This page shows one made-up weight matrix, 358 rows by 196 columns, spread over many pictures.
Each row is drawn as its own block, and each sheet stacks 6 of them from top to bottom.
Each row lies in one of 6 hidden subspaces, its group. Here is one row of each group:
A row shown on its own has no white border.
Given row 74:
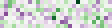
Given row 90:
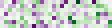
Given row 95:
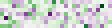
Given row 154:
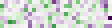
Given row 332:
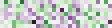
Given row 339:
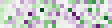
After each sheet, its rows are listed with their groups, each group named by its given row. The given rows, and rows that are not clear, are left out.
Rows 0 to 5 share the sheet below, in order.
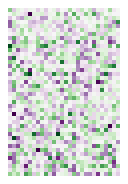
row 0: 154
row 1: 154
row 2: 154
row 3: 90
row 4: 95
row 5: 74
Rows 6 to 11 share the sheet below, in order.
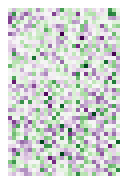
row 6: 154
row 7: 339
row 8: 339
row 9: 74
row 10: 332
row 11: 332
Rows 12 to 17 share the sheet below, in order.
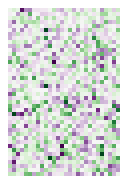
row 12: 90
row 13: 74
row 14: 90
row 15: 154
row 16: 154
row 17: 332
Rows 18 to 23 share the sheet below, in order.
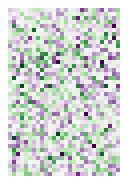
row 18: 339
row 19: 332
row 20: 90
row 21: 90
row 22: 95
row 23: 332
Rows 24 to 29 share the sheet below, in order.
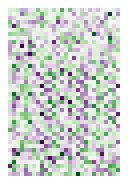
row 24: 95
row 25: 154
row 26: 332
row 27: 332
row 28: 332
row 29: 332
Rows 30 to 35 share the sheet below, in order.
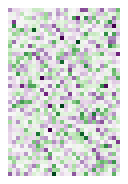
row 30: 339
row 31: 154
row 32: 90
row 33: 74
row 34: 339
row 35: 74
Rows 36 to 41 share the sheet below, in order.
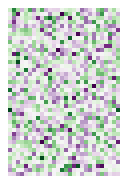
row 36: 332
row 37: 95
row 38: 74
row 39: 154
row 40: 332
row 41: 154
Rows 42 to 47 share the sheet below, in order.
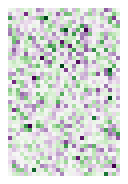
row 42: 154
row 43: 332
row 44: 95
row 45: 95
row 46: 154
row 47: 339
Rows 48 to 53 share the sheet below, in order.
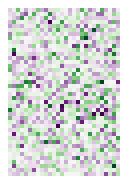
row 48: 74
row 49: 339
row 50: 154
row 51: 74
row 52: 90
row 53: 339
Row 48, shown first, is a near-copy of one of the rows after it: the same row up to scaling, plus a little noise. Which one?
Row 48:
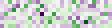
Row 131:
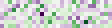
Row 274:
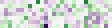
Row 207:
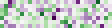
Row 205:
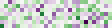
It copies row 131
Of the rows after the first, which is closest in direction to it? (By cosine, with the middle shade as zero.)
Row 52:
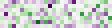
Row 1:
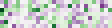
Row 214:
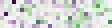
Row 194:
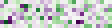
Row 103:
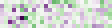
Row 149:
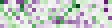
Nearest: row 214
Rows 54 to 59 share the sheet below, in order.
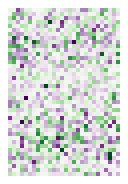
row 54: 74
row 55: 154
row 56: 90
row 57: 154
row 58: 332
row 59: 95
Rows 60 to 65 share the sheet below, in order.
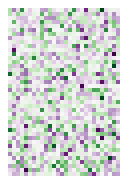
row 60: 90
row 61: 339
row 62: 74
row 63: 332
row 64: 74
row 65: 95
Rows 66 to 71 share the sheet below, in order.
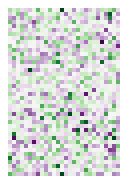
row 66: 95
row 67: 332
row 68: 154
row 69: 90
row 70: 339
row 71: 154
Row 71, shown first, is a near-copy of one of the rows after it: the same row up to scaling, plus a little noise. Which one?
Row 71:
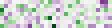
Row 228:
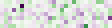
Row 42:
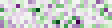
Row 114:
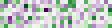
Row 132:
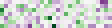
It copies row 132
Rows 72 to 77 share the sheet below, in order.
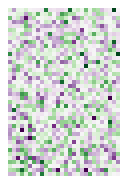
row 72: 74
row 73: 154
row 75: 95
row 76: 154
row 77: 90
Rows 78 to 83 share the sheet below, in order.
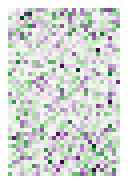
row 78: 154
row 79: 95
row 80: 154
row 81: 95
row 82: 95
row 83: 74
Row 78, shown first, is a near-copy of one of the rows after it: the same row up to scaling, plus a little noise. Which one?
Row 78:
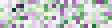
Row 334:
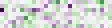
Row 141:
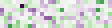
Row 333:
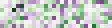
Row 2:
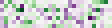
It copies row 333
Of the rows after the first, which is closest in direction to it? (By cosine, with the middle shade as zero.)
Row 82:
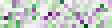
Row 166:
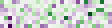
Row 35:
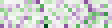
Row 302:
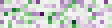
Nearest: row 302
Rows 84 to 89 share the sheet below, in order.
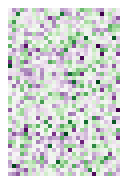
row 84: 332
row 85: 74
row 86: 154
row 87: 154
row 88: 74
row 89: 95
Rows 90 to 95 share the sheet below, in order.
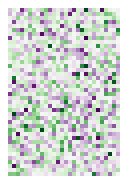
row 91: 339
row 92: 339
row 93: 154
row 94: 154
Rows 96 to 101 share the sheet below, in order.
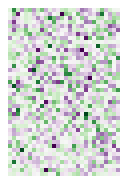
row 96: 332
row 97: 339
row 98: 154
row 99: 154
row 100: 74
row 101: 90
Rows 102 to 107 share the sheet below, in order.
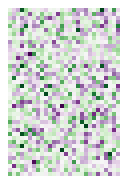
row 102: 90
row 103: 154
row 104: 90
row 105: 74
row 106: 90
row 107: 95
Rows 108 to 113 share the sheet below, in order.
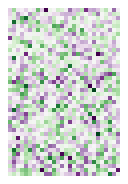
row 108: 74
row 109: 154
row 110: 95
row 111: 95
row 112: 95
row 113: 332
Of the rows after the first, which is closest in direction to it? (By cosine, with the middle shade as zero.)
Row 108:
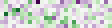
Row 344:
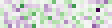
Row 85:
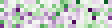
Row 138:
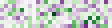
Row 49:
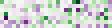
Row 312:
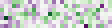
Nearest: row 138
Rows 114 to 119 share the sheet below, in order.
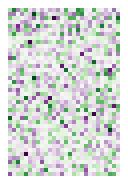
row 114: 154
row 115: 154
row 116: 95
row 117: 74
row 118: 95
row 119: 154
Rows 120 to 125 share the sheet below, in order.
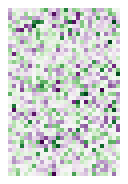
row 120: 154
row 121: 95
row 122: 332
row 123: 339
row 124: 332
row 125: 74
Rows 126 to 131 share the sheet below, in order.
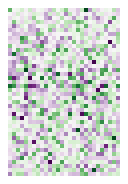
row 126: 339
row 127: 95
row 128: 90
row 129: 90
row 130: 339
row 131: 74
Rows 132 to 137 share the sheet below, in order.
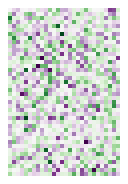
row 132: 154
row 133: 332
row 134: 74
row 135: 95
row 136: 154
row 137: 74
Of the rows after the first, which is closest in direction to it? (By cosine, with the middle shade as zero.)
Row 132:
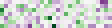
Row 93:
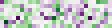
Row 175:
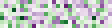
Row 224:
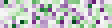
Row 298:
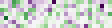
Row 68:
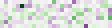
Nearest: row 175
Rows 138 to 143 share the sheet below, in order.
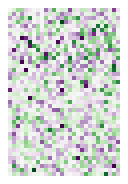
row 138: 74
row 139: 90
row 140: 154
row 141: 154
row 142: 332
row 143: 339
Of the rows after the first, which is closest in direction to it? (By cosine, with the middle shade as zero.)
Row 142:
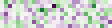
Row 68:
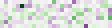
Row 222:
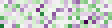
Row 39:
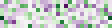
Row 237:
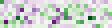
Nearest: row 237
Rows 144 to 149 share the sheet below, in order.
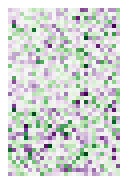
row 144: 339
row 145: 339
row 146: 339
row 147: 339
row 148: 74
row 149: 90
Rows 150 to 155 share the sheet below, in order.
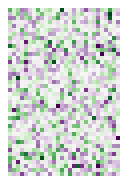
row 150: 95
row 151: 74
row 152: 154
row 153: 95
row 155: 154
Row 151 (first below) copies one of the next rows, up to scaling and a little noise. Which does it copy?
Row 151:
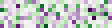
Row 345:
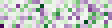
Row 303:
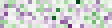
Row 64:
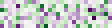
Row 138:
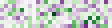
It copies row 64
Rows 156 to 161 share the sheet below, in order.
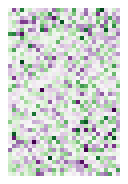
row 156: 90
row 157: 90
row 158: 90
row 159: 339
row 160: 339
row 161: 339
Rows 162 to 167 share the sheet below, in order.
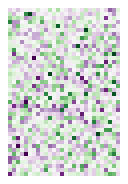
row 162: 154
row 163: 339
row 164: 339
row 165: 74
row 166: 95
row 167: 154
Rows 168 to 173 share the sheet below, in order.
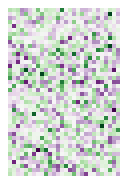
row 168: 95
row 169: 95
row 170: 154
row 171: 339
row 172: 332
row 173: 74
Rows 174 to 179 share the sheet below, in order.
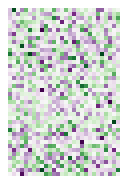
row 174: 90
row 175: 154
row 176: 90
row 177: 95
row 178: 74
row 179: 332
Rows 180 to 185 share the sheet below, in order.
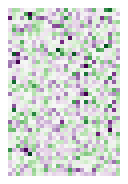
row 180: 154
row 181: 95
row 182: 339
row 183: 339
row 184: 95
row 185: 90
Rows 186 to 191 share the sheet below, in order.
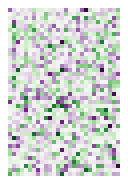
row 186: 339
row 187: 332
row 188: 332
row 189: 74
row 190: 95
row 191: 154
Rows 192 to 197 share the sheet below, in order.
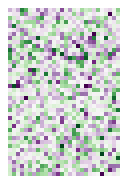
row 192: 95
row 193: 154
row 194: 154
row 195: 154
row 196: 154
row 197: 332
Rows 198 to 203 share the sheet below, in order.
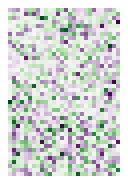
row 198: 154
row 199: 95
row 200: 339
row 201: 154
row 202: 332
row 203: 332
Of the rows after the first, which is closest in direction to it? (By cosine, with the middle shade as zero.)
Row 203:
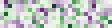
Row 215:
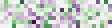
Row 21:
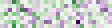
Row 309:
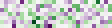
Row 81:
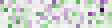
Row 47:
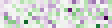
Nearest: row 309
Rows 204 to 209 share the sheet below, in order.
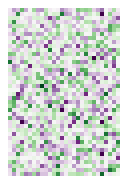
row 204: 332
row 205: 74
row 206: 332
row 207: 74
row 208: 90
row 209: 332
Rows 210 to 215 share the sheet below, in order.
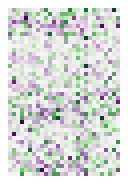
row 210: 74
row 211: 339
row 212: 339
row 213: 332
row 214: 90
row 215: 332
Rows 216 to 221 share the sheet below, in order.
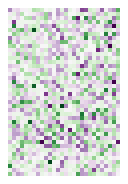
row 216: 339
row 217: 95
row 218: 339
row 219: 74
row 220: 332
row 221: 74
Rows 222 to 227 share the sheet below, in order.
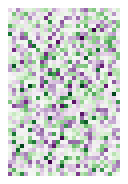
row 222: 74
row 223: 90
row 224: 90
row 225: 74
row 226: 90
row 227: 74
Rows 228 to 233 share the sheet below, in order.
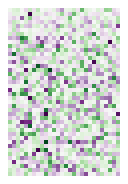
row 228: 154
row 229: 95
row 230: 74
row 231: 90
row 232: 90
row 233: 74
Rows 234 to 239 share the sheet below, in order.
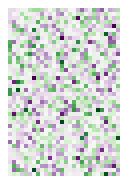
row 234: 339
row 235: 154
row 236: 95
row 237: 154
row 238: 154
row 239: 339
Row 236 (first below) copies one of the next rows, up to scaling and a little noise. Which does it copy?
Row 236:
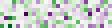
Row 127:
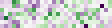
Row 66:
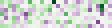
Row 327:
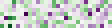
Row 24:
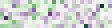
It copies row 327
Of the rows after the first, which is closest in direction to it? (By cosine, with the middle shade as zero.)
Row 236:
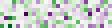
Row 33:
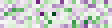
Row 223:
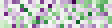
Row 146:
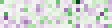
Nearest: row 146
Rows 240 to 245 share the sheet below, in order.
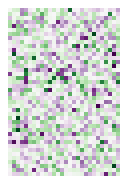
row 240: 95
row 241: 339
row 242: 74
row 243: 95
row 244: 90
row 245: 339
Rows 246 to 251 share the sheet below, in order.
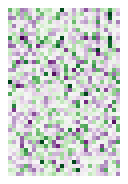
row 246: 95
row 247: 95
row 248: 154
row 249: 339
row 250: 332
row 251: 90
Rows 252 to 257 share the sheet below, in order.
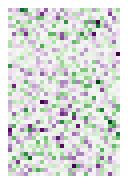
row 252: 95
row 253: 154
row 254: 154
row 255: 154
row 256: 154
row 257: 154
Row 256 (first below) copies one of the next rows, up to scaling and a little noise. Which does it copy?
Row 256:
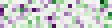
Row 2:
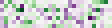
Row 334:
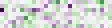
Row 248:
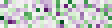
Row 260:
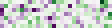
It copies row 260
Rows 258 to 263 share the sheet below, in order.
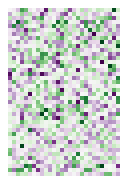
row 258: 95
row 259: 332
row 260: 154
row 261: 332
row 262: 90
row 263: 154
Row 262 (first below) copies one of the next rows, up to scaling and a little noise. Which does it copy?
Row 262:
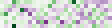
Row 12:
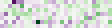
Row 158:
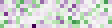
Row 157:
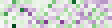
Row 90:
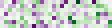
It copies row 157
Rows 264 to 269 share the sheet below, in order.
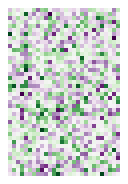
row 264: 74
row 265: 74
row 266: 90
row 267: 332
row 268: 154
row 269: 332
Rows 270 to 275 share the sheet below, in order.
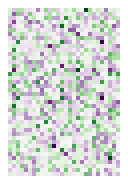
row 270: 74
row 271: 332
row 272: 154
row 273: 332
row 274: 74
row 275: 95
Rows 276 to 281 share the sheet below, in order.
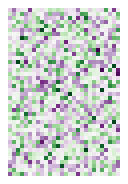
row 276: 332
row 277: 95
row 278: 332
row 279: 95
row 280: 332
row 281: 74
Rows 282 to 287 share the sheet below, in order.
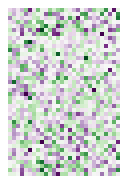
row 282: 332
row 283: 154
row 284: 95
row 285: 90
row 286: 332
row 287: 332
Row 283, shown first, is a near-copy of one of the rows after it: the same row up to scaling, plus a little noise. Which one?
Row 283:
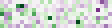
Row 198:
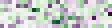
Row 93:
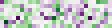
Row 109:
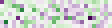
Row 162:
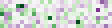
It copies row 162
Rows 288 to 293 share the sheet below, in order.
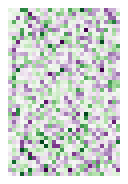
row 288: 90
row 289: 332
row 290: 332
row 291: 154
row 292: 332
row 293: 90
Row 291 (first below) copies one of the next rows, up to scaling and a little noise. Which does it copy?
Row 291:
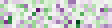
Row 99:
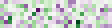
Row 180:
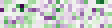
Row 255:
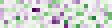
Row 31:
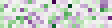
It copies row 99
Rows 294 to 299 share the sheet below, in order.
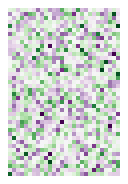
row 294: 154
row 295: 339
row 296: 332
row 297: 332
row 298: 95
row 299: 74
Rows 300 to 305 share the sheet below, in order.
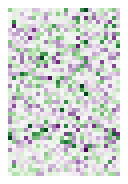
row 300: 339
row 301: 332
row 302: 74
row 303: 74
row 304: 154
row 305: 339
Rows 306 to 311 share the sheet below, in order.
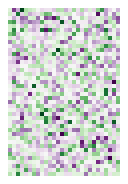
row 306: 90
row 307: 95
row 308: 339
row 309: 332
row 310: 74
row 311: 95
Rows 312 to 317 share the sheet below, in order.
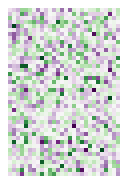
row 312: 95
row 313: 332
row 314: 95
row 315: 95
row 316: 90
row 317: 90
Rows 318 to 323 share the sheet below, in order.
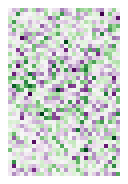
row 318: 332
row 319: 95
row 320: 90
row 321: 332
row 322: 339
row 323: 339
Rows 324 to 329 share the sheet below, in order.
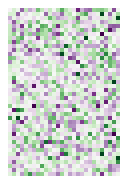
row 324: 332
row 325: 74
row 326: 339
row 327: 95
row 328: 90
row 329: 332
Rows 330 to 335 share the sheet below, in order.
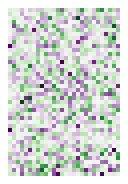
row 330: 339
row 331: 154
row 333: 154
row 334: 154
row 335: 332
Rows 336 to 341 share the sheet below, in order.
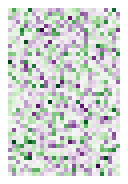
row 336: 332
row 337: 74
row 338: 90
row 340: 90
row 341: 154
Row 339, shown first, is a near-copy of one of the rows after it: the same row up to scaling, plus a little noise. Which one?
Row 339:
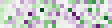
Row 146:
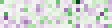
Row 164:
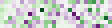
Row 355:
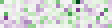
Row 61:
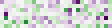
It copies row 164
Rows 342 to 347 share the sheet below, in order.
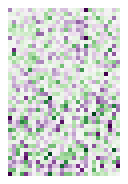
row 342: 339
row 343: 339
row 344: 154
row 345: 74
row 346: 95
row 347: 74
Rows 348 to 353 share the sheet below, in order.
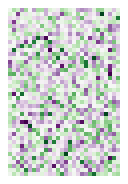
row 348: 332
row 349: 74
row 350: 95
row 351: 90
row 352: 90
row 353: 95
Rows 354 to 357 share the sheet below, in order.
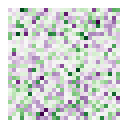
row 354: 95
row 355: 339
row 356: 154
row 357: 332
